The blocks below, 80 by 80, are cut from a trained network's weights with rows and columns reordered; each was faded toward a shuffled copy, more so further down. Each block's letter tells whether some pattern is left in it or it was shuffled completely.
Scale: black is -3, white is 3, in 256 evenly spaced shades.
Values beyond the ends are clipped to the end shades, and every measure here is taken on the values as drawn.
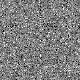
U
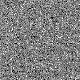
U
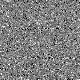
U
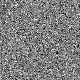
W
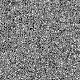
U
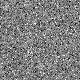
W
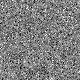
W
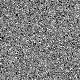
W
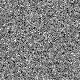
W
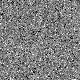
W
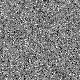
W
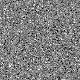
U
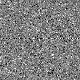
U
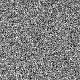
U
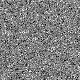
W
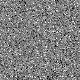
U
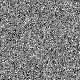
W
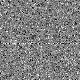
U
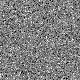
W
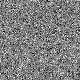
W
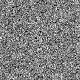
U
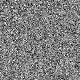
W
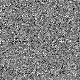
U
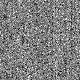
U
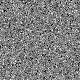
W
